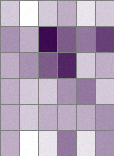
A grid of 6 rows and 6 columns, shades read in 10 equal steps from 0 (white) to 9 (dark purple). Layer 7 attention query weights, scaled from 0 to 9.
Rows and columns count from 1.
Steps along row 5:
down up same same up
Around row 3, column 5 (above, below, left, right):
5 5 8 3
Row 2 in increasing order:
3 4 5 6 7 9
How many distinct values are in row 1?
4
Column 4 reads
3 6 8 4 3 5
